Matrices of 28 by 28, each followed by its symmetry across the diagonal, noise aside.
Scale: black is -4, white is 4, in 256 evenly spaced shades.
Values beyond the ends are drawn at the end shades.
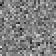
neither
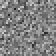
symmetric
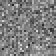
neither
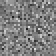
antisymmetric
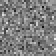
neither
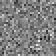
antisymmetric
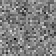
neither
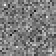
symmetric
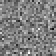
antisymmetric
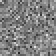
symmetric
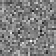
antisymmetric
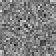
symmetric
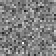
neither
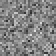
symmetric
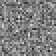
antisymmetric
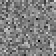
neither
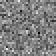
neither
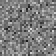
symmetric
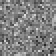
symmetric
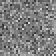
symmetric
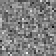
antisymmetric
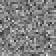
neither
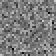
symmetric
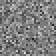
antisymmetric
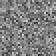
antisymmetric
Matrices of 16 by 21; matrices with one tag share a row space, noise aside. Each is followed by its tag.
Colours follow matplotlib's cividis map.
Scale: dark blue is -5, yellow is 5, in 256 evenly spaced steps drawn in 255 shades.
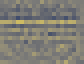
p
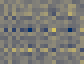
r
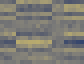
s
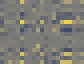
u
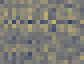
r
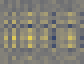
r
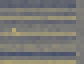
p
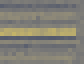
p
